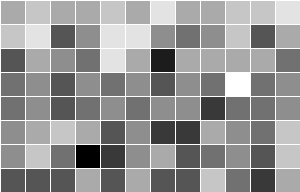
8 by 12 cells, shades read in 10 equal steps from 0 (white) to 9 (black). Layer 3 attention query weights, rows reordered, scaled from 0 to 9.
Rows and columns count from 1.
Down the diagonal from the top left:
3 1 4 4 4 4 3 6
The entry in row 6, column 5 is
6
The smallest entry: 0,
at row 4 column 10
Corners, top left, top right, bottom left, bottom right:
3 1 6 3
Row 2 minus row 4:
-3 -3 0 0 -4 -3 -2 1 -1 2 1 -1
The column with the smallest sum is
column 12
